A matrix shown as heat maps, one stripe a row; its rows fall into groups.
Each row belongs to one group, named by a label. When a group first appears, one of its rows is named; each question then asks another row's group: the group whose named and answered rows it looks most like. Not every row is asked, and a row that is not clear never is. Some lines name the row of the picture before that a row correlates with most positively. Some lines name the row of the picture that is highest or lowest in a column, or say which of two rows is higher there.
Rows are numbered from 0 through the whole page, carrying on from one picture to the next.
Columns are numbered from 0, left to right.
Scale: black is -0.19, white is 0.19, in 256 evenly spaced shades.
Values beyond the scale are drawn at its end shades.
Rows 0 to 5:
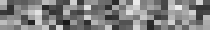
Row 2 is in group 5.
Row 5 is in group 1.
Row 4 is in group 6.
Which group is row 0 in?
6
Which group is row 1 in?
5
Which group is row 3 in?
5
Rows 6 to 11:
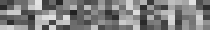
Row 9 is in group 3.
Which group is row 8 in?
6
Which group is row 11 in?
6
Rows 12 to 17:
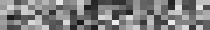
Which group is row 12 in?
1
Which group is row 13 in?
1
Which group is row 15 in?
3
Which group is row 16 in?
5
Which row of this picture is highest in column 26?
17
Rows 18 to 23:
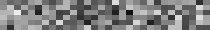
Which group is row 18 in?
5
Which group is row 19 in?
1
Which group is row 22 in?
1
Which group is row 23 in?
5
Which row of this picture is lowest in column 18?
20
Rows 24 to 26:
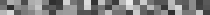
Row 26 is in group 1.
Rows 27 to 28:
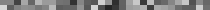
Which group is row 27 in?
3
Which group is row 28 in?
6
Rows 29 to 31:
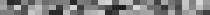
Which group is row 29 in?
3
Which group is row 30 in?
6
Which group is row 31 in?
5
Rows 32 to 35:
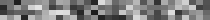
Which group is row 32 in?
3
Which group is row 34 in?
3
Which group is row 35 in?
6
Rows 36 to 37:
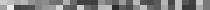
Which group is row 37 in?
1
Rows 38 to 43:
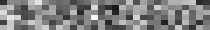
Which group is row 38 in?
5
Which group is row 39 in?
6
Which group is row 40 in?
6
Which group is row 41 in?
6
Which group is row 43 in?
1
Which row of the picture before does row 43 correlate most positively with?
37
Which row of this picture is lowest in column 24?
43
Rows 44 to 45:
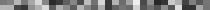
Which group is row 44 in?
5
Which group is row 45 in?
1
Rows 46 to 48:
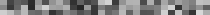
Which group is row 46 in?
3
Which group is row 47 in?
3
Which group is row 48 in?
1
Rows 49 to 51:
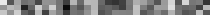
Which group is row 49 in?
6
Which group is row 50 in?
6
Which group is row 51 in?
6
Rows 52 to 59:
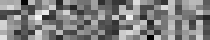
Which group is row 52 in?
6
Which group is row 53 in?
6
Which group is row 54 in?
3
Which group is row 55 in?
5
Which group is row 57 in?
6
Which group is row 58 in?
3
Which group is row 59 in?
6
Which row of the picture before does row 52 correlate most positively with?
49
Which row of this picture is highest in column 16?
55
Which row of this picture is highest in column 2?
55
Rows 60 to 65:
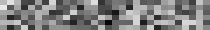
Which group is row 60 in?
6
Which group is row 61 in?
6
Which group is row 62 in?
6
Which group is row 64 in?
6
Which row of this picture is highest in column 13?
60
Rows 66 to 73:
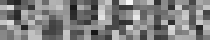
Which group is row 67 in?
1
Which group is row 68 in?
3
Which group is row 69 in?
3
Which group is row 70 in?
1
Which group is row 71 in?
5
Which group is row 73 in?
5
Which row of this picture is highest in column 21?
66
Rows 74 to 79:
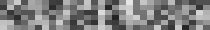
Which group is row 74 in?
5
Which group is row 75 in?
5
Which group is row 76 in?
3
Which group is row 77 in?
3
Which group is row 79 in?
1
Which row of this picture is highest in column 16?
75
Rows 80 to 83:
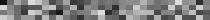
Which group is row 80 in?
5
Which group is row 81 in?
6
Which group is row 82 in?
5
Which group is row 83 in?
1
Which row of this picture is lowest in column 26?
83
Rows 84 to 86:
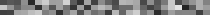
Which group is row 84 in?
3
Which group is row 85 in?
1
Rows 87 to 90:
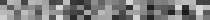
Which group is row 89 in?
1
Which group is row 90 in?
1
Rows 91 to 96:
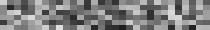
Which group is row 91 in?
6
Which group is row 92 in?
3
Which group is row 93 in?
6
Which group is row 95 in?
5
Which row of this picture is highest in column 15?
94
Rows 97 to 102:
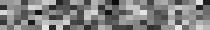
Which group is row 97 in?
6
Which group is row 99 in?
6
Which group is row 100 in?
5
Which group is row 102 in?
1
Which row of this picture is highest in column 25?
102
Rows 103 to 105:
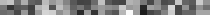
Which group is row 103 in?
1
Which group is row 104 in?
3
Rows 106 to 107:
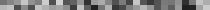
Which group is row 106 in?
1
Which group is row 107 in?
1
